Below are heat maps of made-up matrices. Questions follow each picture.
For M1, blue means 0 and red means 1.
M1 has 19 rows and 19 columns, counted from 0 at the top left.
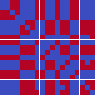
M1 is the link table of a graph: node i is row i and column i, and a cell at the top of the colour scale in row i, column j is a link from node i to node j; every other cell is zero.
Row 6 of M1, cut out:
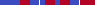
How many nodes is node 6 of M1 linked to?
9
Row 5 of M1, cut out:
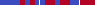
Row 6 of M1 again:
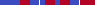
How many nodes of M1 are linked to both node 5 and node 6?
8
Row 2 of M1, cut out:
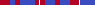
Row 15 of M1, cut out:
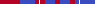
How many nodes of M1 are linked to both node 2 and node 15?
7
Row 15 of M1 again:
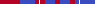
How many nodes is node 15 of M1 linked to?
8
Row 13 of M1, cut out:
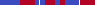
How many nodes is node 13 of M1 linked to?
9
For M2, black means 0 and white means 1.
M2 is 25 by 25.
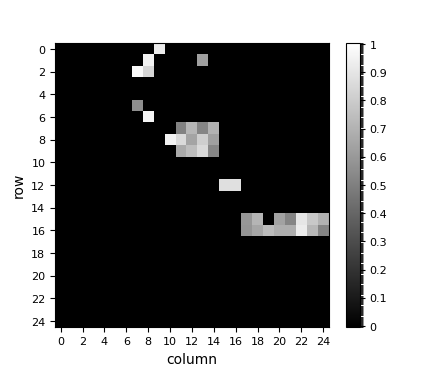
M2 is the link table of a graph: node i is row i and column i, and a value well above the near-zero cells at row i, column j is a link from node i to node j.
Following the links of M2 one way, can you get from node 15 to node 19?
no
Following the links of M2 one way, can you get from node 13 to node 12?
no
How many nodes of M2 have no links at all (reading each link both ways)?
2
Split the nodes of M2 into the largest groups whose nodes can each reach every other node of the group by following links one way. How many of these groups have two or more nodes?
0
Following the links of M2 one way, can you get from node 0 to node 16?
yes
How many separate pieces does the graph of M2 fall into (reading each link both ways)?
3
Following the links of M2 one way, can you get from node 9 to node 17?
yes
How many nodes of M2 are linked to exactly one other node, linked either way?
5
